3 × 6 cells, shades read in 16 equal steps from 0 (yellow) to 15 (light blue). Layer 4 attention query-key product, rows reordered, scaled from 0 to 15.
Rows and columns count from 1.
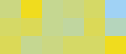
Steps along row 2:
down up up down up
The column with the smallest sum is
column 2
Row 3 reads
4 8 7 5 5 0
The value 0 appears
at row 1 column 2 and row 3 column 6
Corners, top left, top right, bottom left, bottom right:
7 15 4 0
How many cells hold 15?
1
